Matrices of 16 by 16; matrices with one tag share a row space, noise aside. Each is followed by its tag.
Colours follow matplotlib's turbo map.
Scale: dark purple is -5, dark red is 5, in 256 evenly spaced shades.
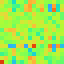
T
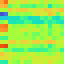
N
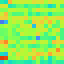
N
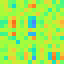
T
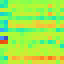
N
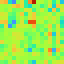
T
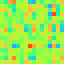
T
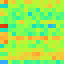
N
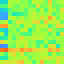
N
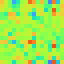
T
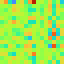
T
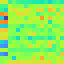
N
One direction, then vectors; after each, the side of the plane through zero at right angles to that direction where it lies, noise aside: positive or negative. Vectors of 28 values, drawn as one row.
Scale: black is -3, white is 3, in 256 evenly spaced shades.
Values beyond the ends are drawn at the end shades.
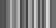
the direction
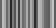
negative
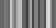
positive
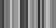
positive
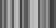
positive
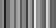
positive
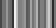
positive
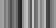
negative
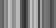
positive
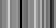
positive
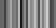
positive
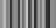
negative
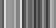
negative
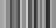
negative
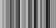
negative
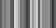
positive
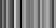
positive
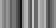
negative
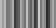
negative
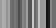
negative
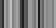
positive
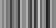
negative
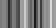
negative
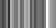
positive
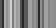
positive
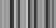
negative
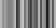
negative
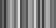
positive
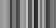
negative
